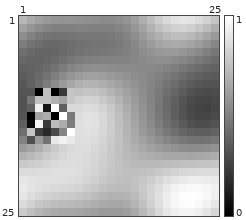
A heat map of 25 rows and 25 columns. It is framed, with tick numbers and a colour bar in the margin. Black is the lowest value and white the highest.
Roughest part: middle left. Stripes: none. Odd patch: rougher, in the middle left. Ninth with the highest average: bottom right.
